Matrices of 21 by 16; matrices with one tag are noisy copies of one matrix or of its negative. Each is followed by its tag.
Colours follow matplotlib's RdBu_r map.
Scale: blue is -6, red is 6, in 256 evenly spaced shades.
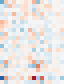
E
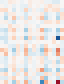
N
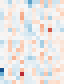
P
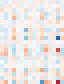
N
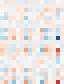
N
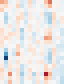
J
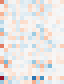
E
